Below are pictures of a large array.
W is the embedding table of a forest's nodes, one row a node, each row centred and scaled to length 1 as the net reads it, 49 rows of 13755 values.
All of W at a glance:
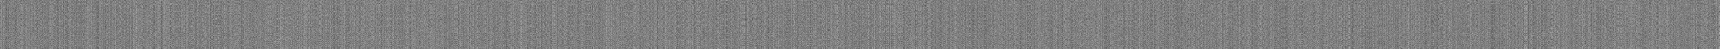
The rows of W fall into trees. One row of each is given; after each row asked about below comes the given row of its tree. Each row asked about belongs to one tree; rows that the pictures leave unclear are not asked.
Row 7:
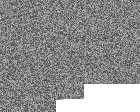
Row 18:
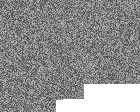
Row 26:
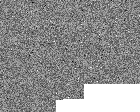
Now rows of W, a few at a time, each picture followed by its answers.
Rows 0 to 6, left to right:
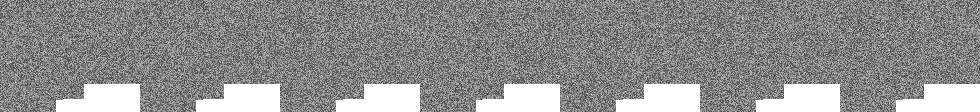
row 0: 18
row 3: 18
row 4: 26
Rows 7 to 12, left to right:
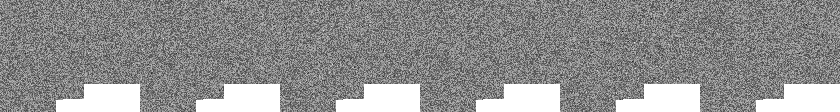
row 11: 26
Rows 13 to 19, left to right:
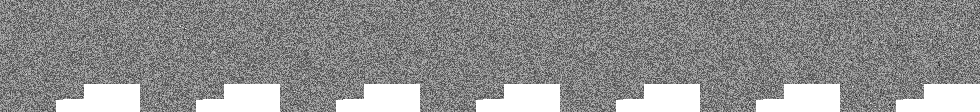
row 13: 7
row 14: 18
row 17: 7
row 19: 18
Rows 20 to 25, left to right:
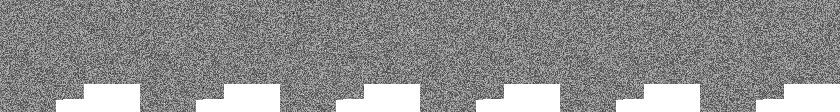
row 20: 7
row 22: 7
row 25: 18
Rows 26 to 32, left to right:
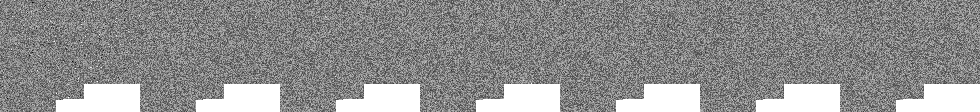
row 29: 7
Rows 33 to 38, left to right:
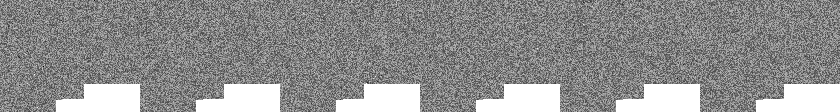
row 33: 26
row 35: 26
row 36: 7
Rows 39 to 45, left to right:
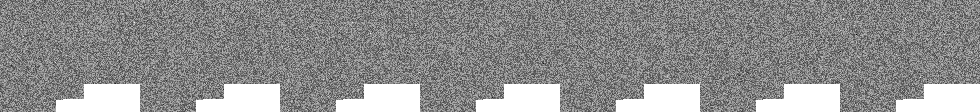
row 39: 18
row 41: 26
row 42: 7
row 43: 26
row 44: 7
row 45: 18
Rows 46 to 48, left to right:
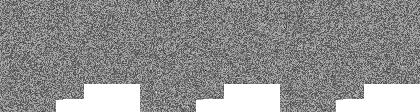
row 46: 7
